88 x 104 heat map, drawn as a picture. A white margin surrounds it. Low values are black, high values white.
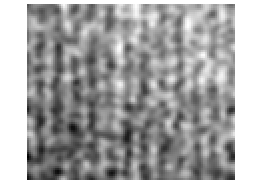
Lone odd cells: none. Histogram: bell-shaped. Stripes: upright, repeating 12 times. Ninth with the lowest average: bottom left. Mirror symmetry: none. Slope: up to the top right.
